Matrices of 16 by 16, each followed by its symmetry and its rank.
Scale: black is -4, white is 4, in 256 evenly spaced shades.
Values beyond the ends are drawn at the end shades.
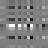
neither, rank one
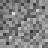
symmetric, full rank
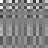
neither, rank one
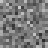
neither, full rank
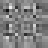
antisymmetric, rank two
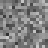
neither, full rank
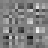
antisymmetric, rank two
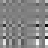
neither, rank one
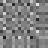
antisymmetric, rank two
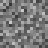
symmetric, full rank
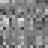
neither, rank three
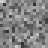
neither, full rank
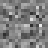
neither, rank three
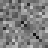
symmetric, full rank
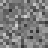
symmetric, full rank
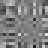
antisymmetric, rank two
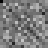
symmetric, full rank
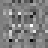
neither, rank three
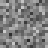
neither, full rank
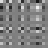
neither, rank one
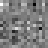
neither, rank three
